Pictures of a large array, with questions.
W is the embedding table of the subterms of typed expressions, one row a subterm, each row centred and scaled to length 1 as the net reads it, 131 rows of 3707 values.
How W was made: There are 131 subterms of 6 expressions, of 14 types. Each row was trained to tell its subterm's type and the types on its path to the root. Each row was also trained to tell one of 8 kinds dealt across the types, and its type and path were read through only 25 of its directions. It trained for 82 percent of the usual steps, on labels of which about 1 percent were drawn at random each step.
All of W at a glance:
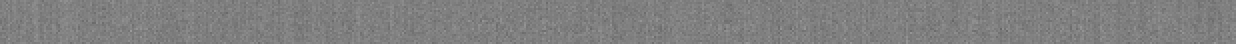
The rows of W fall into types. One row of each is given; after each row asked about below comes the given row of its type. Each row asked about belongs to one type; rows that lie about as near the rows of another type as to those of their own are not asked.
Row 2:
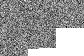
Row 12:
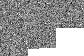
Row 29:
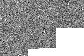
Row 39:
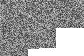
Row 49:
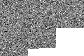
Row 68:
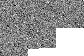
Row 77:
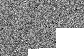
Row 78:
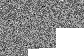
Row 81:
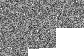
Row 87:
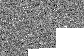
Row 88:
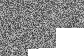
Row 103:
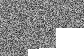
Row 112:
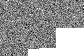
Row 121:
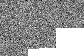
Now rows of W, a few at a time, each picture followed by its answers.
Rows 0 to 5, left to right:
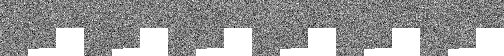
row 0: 39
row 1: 87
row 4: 88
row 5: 81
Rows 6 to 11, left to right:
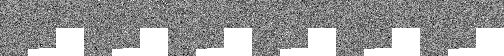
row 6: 68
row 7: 29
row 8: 78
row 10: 103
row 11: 49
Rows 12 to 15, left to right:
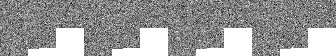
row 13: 112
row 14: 78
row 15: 88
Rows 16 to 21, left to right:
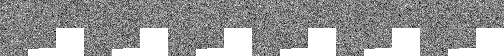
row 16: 81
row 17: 103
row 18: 87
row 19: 81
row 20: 68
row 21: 39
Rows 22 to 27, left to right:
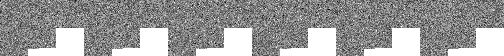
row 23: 49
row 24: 78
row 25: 103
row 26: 49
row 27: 88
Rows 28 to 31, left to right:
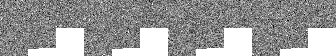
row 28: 29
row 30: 68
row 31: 49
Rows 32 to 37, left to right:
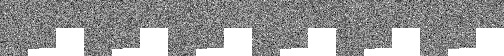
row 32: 78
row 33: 49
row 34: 2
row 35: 121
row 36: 39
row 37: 12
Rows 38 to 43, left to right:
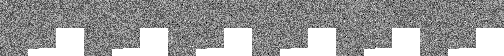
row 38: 121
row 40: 121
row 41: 78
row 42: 81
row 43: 39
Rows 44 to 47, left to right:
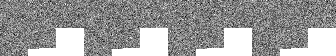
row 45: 78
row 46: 88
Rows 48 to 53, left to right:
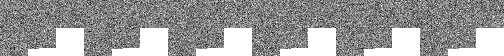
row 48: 68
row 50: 87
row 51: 112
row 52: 29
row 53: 121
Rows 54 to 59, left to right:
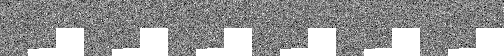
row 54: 68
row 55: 78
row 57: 103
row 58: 103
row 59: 77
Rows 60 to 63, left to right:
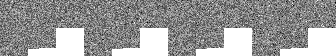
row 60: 77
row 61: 121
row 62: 68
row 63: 81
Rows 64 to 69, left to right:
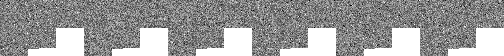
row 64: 2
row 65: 88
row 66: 77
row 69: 49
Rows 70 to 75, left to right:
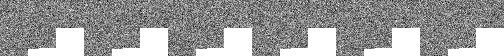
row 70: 103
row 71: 29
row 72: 103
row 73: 88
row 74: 103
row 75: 121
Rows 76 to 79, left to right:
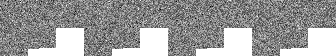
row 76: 88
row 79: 88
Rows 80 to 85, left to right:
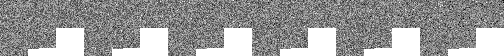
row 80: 81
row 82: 121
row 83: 39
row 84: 103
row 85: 12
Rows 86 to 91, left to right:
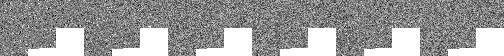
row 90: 112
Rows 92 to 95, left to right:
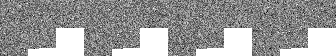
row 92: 68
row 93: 88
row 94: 77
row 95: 112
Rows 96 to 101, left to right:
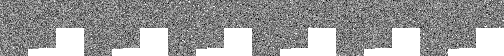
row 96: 87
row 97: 121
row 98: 12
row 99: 39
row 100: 39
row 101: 68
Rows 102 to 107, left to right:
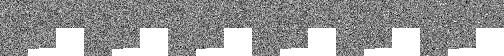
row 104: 78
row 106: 87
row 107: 112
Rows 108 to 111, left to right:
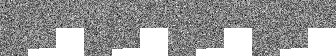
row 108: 39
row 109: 77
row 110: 39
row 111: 121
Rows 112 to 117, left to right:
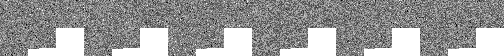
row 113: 81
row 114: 121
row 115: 68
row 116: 88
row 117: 39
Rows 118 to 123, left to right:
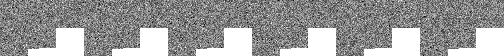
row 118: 81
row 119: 78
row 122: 68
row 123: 2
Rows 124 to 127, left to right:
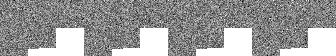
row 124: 103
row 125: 77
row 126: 81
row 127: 2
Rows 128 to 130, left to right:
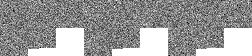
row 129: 87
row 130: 49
